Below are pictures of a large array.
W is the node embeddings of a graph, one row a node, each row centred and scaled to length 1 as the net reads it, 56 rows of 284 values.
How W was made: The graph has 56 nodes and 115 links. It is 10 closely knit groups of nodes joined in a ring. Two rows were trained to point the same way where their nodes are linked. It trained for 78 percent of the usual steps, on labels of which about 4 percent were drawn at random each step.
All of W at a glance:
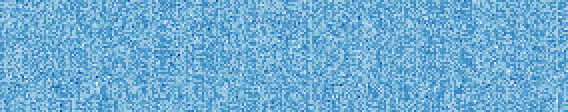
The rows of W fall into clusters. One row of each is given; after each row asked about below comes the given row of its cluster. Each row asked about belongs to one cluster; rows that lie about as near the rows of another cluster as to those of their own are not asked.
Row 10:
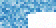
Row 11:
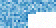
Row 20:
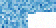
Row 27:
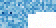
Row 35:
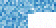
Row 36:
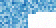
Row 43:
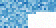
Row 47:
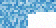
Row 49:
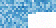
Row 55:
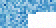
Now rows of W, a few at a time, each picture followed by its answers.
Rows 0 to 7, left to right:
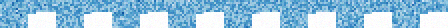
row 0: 43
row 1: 20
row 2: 27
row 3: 20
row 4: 47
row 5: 43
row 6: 35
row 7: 55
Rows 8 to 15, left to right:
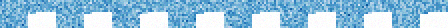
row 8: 43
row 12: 27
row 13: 27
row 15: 55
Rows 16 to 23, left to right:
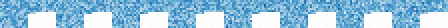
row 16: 10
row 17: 55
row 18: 49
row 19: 43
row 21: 47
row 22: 27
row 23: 49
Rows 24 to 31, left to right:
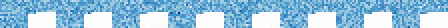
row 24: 11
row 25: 36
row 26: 20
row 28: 36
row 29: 27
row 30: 55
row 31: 20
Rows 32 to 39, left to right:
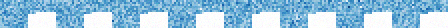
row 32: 27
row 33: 20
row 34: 49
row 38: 11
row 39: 55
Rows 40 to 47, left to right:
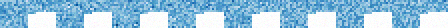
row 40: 20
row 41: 11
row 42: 47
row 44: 35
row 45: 43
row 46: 35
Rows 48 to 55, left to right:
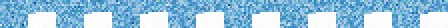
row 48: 47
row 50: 35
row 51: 10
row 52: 55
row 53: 35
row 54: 10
